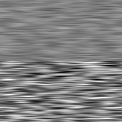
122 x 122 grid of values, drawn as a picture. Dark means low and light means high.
Seam: horizontal, 50% of the way down, the top part calmer. Average level on the scale: 50%. Grain: streaks across. Mirror symmetry: none.
